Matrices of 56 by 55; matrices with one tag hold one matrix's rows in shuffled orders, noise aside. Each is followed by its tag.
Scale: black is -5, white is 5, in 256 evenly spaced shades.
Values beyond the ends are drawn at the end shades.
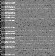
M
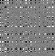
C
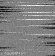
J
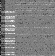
M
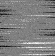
J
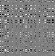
C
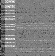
M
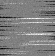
J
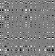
C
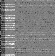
M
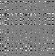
C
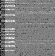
M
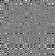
C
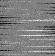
J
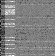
M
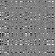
C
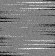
J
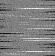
J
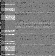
M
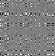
C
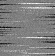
J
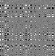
C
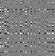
C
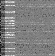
M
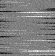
J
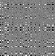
C
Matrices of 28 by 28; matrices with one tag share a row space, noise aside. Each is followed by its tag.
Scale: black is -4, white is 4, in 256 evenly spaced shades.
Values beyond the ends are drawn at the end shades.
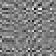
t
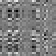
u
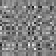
t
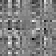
u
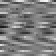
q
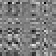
u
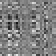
u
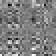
u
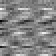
q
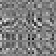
t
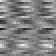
q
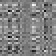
u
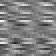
q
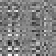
u
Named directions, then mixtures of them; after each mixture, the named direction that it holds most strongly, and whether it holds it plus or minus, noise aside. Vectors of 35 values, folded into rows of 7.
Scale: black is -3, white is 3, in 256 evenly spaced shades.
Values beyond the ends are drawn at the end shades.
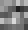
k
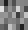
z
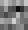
k, plus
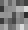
k, minus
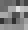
k, minus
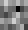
k, plus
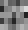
k, minus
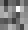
k, minus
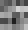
k, minus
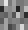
z, minus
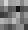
k, plus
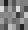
z, plus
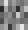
z, minus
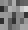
k, minus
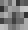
k, minus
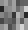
z, minus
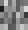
z, minus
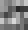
k, plus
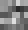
k, plus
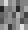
z, minus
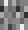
z, minus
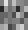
z, minus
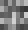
k, plus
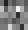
z, plus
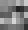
k, plus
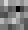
k, plus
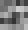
k, minus
